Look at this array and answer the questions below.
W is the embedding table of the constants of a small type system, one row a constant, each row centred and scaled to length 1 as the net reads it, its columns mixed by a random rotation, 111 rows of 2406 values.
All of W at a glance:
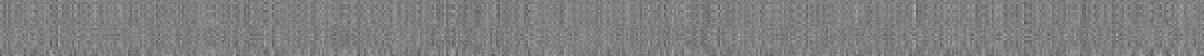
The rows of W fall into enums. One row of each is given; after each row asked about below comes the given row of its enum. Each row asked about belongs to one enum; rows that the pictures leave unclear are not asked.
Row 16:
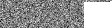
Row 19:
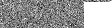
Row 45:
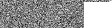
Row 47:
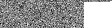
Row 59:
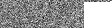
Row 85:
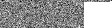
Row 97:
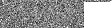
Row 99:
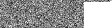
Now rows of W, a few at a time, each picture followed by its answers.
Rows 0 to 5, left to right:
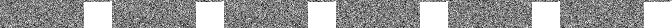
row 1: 19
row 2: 19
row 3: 16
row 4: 85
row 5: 99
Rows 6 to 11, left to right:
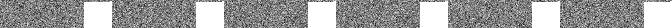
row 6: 47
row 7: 16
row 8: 45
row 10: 19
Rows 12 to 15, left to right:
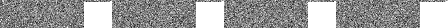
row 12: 97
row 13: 45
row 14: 16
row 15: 45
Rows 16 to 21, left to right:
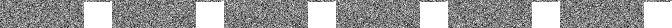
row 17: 45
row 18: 19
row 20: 99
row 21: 16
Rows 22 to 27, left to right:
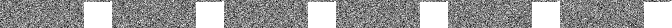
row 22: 16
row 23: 99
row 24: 16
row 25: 16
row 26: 45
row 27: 19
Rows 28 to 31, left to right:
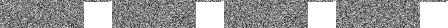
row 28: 19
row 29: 45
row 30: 45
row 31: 16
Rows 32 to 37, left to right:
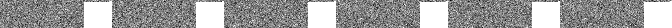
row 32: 45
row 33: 16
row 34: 99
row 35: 19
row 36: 85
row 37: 19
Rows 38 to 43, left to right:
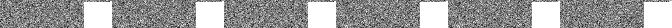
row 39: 99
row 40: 16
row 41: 99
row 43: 45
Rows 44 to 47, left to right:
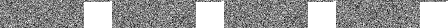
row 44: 99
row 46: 45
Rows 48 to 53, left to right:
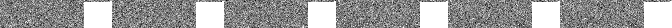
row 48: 99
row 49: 16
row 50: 85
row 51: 97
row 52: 19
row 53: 19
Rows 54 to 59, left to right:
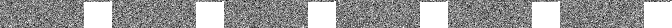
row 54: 99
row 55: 16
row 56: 85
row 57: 97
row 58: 47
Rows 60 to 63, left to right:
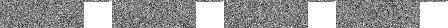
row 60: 45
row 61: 19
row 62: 97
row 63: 47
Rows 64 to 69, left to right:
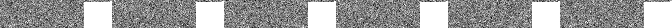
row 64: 99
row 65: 19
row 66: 85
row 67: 19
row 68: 59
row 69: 99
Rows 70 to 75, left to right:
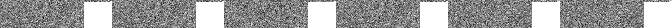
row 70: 59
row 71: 59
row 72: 47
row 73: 59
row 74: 45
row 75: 45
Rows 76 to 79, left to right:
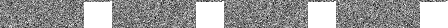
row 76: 99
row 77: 59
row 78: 59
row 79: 19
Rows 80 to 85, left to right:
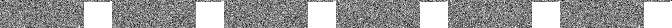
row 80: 85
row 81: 45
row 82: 45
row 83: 19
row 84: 97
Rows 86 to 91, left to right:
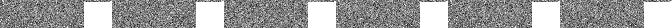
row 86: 97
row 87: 45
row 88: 16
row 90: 97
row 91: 19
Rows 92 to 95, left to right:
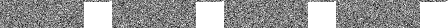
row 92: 45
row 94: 16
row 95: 19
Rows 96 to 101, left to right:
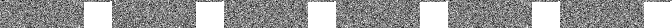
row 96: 85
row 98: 16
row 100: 85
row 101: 16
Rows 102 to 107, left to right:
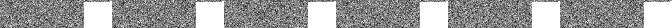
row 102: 99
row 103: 99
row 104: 47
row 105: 99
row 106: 16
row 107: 99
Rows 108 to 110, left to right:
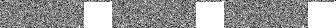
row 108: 85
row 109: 99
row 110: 85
